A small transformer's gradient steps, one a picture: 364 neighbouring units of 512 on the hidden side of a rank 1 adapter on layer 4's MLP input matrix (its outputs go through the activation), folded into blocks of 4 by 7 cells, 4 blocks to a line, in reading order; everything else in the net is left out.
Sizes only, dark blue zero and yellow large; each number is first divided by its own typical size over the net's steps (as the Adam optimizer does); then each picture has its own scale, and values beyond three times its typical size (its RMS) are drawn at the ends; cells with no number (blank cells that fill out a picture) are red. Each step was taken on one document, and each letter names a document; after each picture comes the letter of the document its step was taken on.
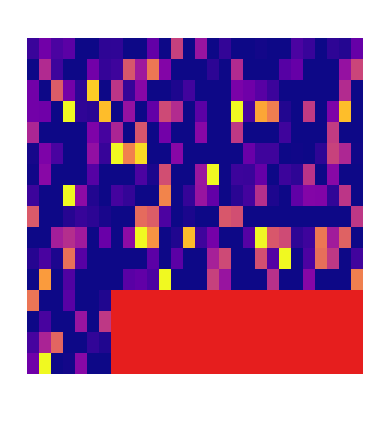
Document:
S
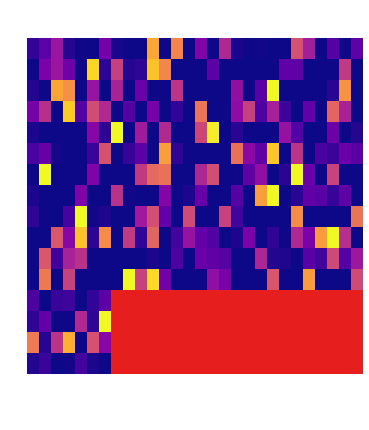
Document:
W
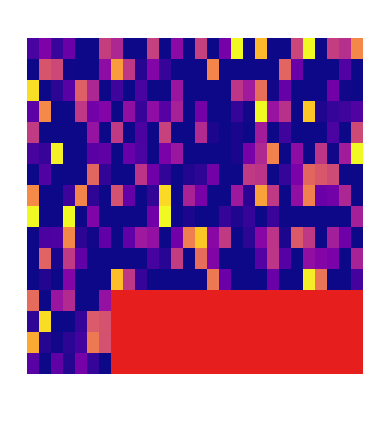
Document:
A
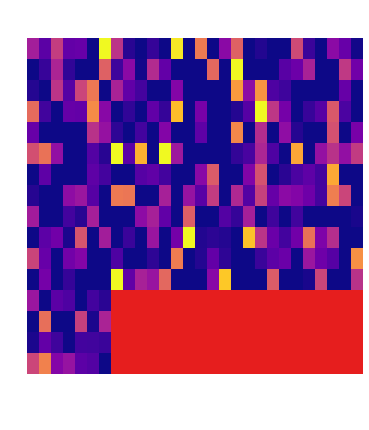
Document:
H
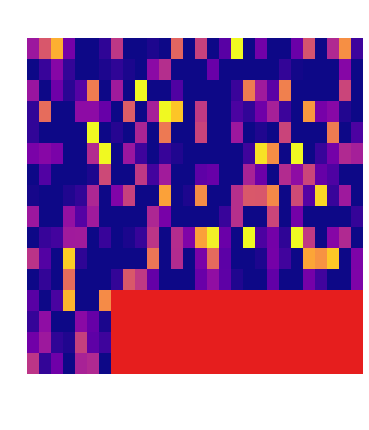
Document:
A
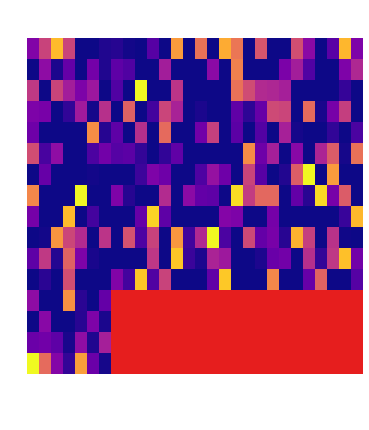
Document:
S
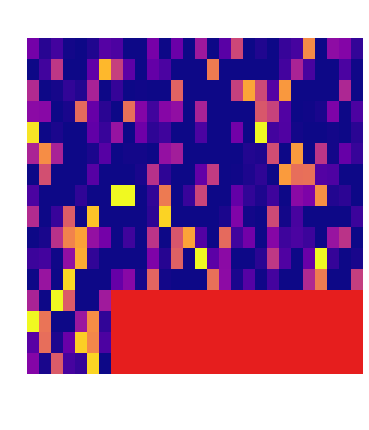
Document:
A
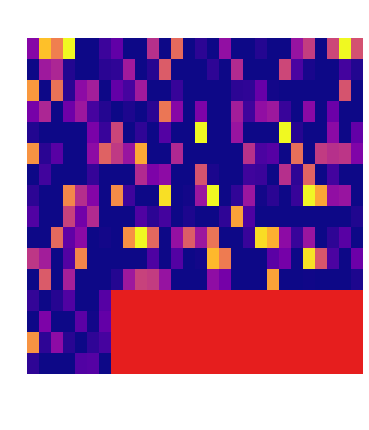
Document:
S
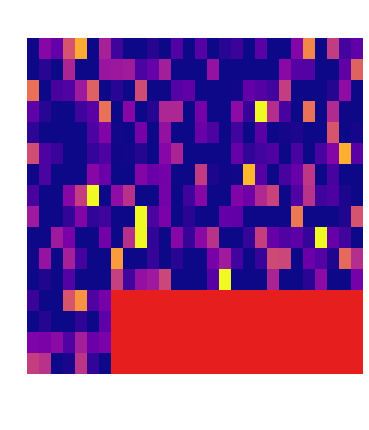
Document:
S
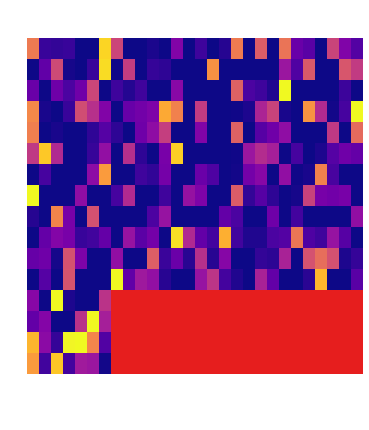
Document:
A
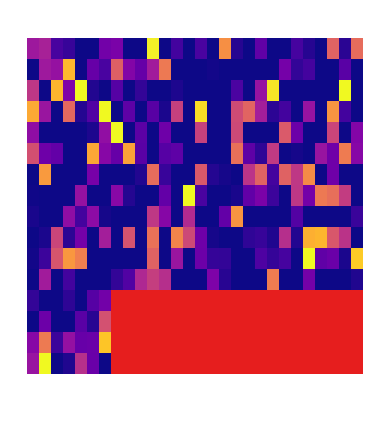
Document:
W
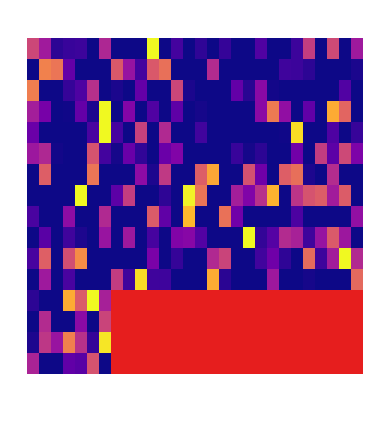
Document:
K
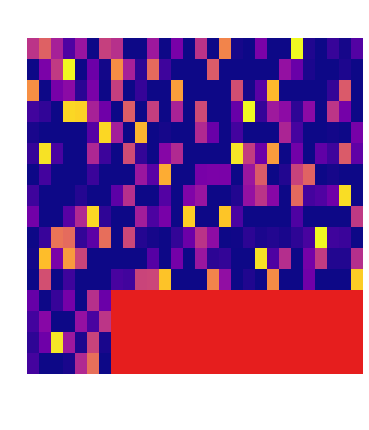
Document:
W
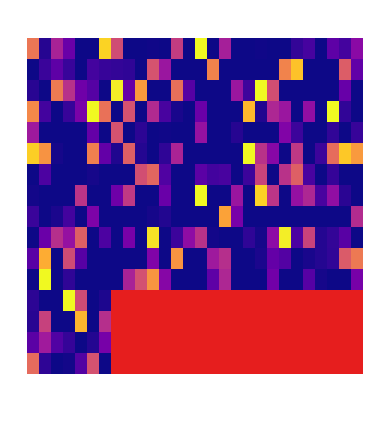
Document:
W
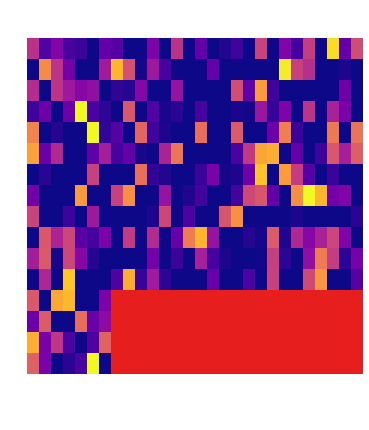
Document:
A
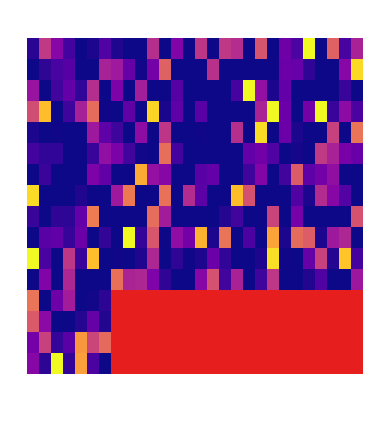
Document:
A
